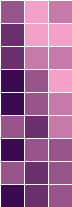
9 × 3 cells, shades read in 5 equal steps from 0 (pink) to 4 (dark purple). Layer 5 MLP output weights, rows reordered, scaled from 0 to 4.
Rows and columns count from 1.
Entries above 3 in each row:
0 0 0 1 1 0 1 0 1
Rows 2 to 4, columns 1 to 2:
3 0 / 3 1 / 4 2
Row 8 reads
2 3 2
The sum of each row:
3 3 5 6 7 6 8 7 9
